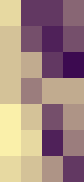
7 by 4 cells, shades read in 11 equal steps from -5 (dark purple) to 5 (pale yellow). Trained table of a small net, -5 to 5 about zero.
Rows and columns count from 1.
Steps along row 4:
down up same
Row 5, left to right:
5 3 -2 1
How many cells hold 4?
3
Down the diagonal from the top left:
4 -2 -3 2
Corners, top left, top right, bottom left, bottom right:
4 -1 4 -3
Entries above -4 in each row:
4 3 3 4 4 3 4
